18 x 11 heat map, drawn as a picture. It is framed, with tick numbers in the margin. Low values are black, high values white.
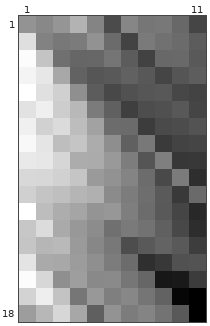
Calmest part: top right. Grain: diagonal, down to the right. Ninth with the lowest average: bottom right. Slope: up to the left.
